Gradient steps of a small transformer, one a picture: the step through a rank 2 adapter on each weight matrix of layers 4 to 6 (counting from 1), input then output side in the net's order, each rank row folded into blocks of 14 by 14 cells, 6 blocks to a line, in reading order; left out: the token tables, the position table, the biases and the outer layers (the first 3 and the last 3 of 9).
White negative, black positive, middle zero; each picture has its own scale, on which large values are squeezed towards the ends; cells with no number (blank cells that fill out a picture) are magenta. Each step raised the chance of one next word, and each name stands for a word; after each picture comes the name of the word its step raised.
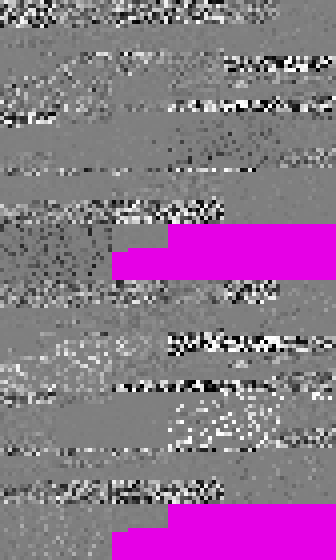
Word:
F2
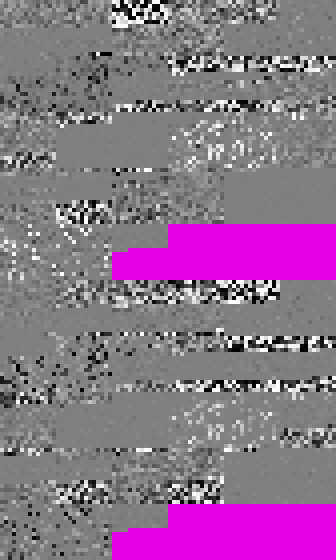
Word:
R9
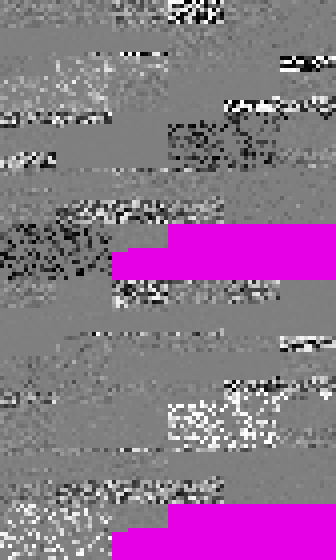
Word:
F2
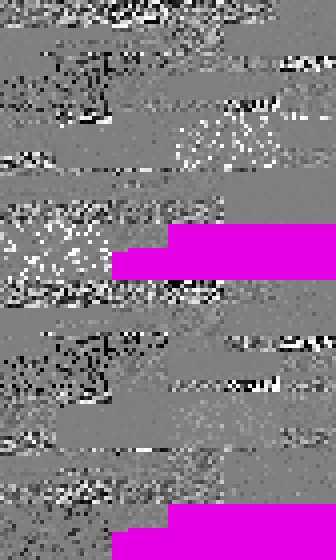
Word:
R9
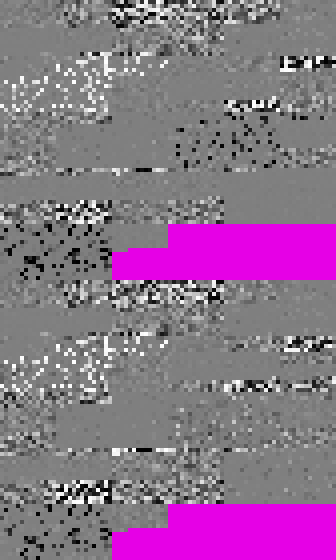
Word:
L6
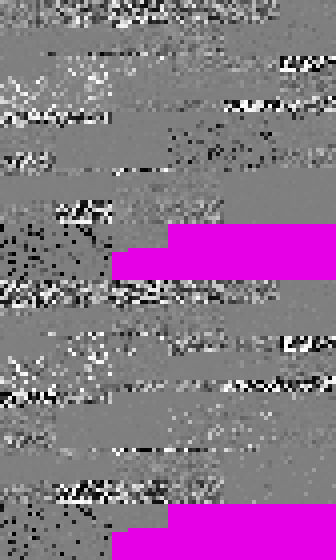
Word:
L6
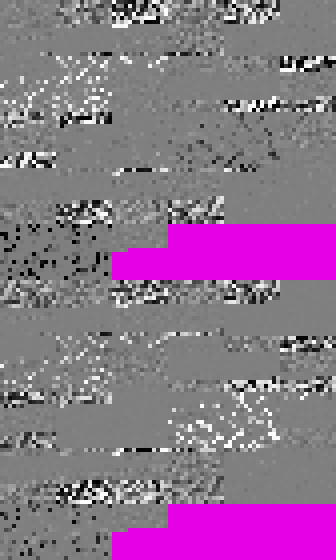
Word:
L6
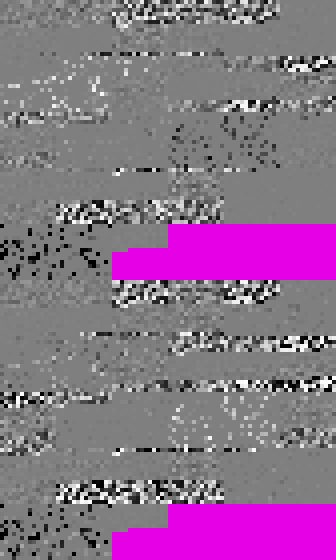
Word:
L6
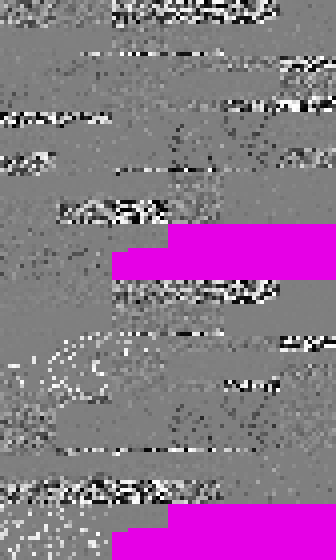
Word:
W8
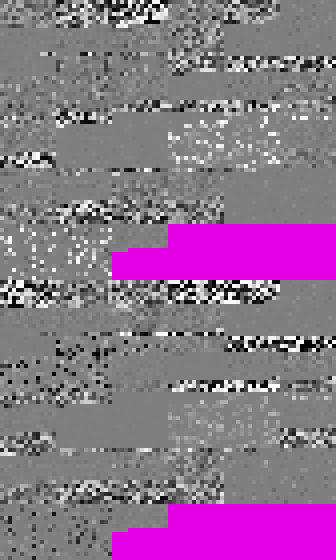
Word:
R9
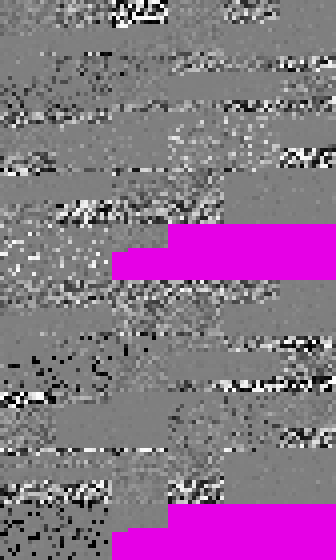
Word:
R9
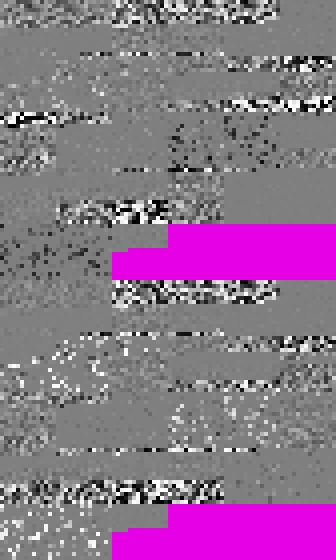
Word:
W8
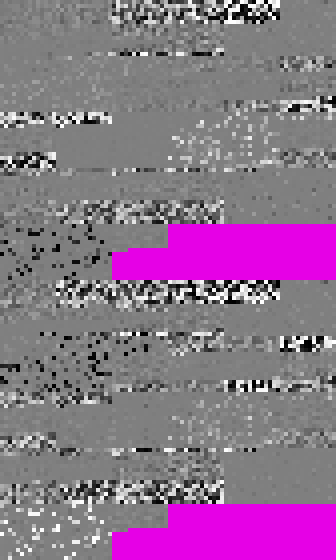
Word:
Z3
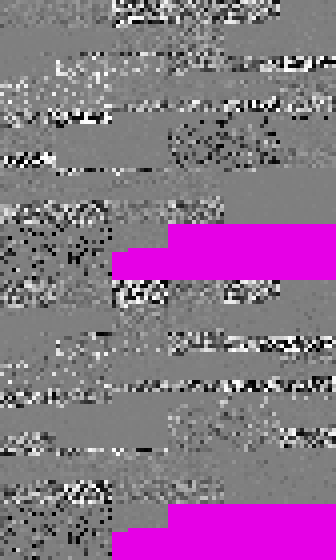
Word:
L6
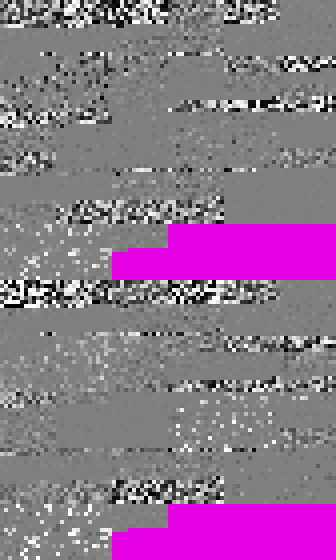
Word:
W8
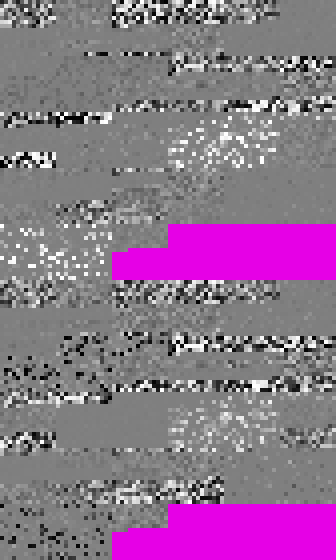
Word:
R9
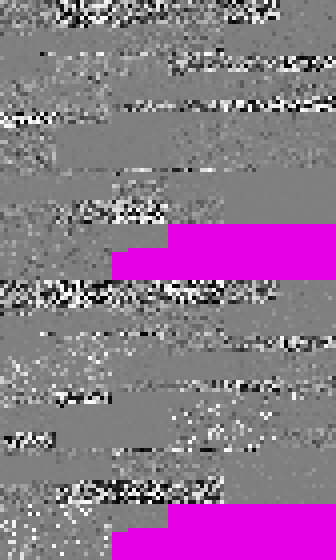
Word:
W8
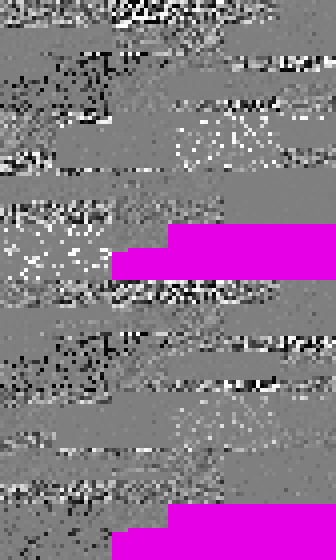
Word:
R9
